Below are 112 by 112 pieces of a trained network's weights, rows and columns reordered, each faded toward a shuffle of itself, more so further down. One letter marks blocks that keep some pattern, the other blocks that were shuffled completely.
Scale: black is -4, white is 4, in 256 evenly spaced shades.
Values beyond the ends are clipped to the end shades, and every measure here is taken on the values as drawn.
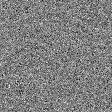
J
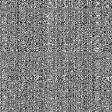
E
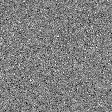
J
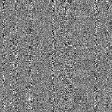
E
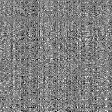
E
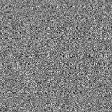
E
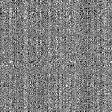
E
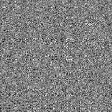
E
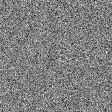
J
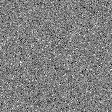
J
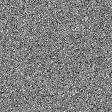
J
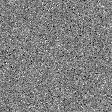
J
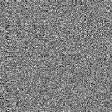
E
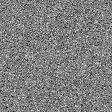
J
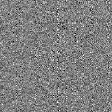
E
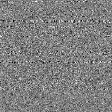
E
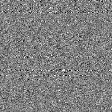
E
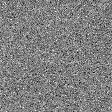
J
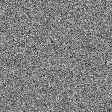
J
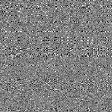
E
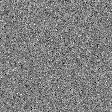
J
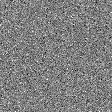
J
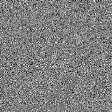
E
